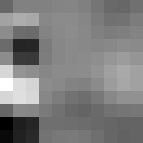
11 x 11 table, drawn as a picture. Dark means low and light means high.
Overall the values sit about 50% of the way up the scale. The bottom left is the ninth with the lowest average. A vertical seam about 30% of the way across splits the table, and the right part is calmer.
